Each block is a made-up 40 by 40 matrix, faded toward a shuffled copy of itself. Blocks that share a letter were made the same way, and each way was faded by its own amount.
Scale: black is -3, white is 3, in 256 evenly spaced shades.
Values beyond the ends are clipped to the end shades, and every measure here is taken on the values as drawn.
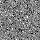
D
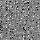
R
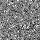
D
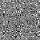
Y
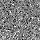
D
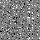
R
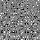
Y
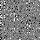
R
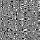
Y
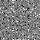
R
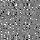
Y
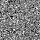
D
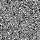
D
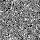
D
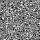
D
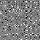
Y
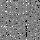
R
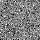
D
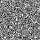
D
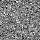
D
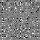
Y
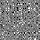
Y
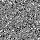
D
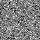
D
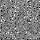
R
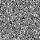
D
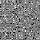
Y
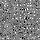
R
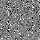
R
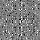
Y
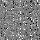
R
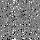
R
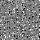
R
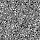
D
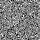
D
